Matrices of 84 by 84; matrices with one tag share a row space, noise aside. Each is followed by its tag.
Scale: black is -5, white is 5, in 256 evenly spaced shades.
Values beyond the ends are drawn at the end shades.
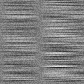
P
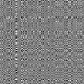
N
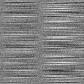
P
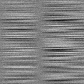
P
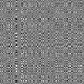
N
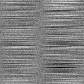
P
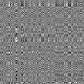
N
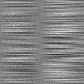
P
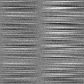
P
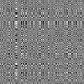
N
